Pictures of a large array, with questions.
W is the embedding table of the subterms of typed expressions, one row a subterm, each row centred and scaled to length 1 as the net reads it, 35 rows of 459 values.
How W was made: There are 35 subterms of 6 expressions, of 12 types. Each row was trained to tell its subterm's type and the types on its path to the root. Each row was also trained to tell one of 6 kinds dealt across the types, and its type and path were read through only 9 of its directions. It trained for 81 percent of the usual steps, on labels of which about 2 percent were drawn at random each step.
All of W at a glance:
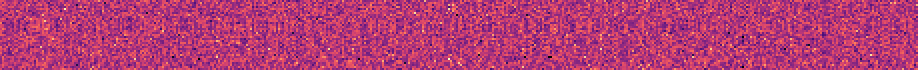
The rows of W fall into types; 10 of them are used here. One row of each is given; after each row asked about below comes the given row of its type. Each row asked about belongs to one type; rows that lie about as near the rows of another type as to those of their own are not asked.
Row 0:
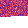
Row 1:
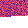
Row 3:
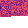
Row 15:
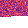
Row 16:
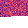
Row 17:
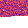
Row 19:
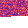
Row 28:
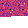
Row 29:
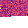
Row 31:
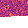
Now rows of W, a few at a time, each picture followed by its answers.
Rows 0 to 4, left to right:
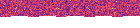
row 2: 31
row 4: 17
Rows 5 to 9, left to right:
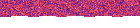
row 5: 29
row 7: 19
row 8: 28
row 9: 0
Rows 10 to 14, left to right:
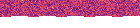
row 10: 3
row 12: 15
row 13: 3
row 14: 17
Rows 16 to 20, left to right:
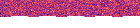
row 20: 0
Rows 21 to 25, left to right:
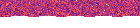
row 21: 3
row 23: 19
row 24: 0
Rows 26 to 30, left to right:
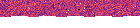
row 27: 17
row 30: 29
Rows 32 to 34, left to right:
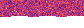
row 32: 31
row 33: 16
